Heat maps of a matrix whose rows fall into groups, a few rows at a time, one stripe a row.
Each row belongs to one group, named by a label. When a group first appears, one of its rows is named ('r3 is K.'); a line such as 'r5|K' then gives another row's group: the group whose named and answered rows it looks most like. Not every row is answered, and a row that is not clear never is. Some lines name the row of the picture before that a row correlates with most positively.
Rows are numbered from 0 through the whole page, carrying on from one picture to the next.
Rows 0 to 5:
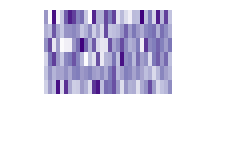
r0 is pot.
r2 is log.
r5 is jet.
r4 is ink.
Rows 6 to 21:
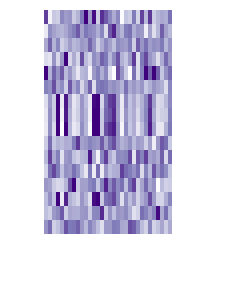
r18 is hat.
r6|pot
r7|ink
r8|log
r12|jet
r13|jet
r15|ink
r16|log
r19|jet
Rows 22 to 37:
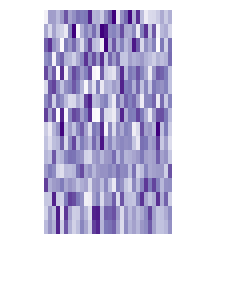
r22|ink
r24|hat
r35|pot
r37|jet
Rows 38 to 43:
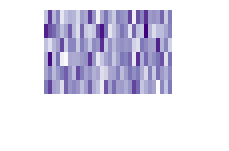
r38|log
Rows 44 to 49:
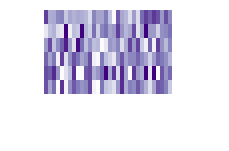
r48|hat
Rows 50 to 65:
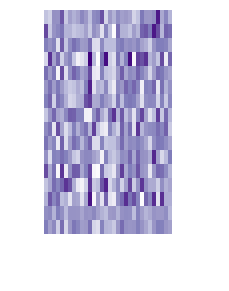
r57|pot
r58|log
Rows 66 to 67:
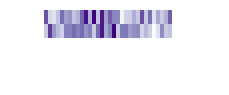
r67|ink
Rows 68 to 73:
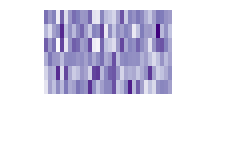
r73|ink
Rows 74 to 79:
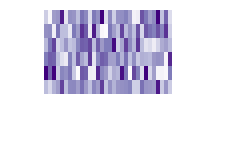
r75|log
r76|ink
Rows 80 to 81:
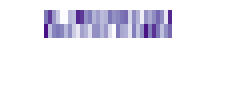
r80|log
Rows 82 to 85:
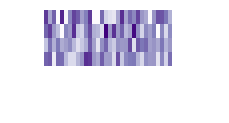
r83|hat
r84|log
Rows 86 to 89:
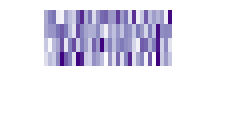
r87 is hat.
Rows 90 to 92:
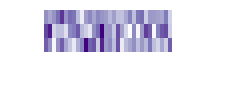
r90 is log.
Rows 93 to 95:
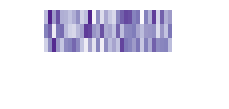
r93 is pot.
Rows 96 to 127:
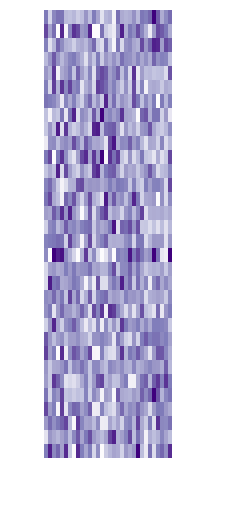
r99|pot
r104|jet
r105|ink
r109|hat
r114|ink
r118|pot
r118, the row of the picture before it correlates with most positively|95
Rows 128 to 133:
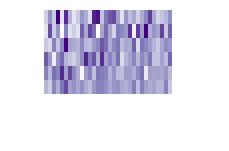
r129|log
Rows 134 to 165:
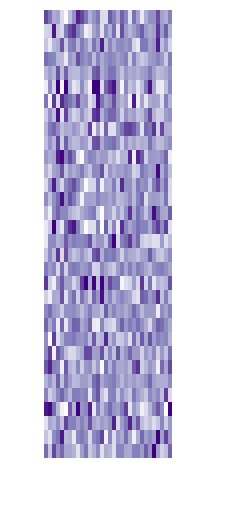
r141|jet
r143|jet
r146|pot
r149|pot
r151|jet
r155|hat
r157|pot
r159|hat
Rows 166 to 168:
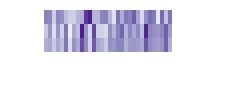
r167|log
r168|log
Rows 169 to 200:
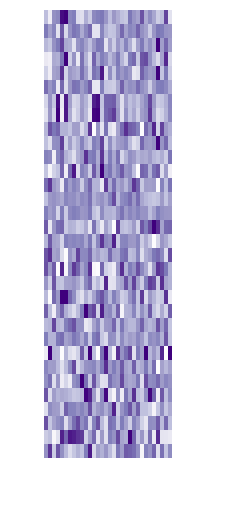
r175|jet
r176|jet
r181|hat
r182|ink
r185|ink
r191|pot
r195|log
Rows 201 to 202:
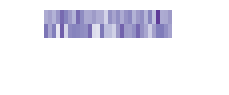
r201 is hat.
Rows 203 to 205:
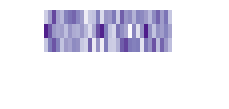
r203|pot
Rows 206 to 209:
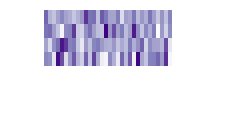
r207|hat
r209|log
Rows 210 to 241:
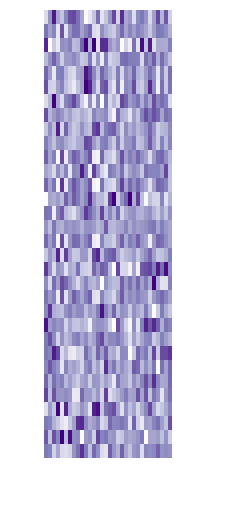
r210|pot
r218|jet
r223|ink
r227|jet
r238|jet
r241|log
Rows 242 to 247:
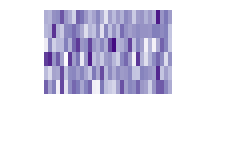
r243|pot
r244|ink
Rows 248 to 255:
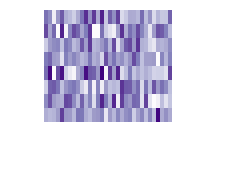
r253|pot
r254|ink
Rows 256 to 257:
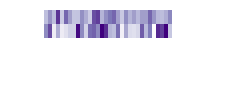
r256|jet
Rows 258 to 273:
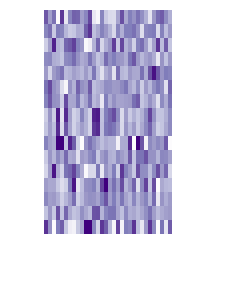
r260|pot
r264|hat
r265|jet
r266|jet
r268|log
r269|pot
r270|hat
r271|hat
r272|jet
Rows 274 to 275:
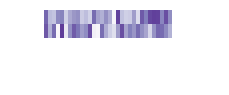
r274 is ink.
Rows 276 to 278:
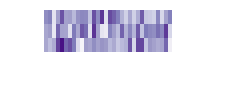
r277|log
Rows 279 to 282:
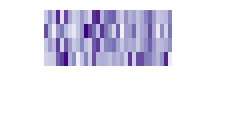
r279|jet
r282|log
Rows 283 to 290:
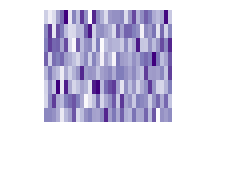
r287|log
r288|jet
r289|pot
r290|hat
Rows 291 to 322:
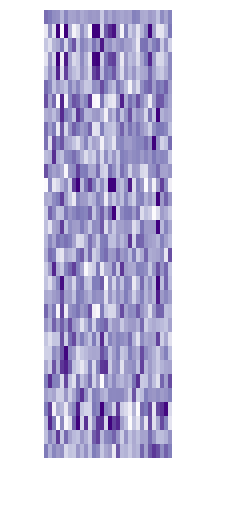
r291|hat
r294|jet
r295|jet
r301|pot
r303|ink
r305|ink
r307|log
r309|pot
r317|hat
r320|ink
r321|jet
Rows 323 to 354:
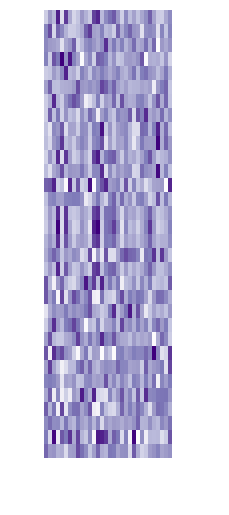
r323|jet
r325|hat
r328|ink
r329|pot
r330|log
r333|jet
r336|pot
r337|jet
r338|jet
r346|ink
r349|hat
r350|log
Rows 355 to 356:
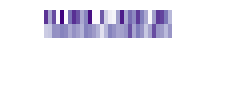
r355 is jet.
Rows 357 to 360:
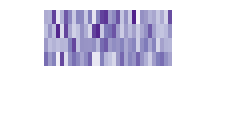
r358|jet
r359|hat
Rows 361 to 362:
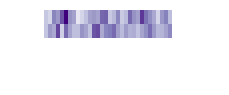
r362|jet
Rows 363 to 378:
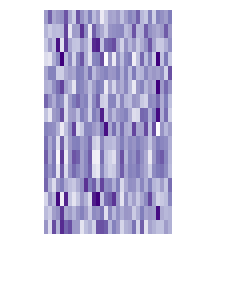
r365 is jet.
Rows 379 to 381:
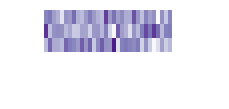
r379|hat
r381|ink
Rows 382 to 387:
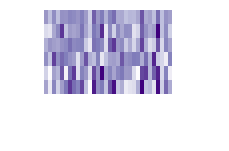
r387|pot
